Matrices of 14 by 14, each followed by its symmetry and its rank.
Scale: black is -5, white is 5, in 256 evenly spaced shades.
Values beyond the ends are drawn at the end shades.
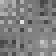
symmetric, rank two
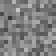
antisymmetric, full rank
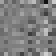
neither, rank two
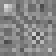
symmetric, rank three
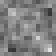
symmetric, rank three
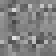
neither, rank three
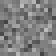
antisymmetric, full rank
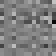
neither, rank two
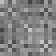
symmetric, rank three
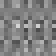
neither, rank two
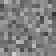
antisymmetric, full rank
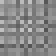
symmetric, rank two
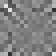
symmetric, rank three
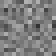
neither, rank three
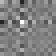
symmetric, rank two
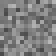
antisymmetric, full rank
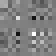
symmetric, rank two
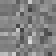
neither, rank three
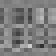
neither, rank two
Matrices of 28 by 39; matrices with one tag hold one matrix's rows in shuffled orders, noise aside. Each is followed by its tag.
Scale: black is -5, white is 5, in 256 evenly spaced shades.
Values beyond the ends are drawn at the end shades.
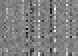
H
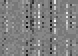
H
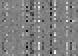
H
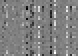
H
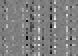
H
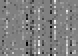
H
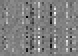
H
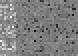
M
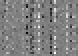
H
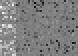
M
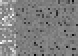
M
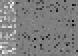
M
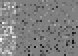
M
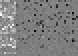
M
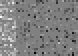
M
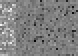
M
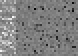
M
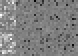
M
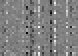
H
